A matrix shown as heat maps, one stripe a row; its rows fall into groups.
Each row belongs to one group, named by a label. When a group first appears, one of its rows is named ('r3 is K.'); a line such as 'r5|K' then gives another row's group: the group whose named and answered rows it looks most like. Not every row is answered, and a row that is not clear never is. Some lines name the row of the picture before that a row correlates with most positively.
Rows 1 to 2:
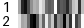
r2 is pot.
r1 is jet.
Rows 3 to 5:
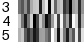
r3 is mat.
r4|jet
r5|jet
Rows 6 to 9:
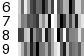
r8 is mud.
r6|mud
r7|pot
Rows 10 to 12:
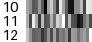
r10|pot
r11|mud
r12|pot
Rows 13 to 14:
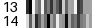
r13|mud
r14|mud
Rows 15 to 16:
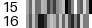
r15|mud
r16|pot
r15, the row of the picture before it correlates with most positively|14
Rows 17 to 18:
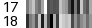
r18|mat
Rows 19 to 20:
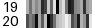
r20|mat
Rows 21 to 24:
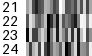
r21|jet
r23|mat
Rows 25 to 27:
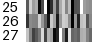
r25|mat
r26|mat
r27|jet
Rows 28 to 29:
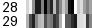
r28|pot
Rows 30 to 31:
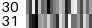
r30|mud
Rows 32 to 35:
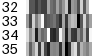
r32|pot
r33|mud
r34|jet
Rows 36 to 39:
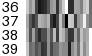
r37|jet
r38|pot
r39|pot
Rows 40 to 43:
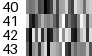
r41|jet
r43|mud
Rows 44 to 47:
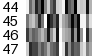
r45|mat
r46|mat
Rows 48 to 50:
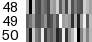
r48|mud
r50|mud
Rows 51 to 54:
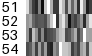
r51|jet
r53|mud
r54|mat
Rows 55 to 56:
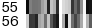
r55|mat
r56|jet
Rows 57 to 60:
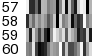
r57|jet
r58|mat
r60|pot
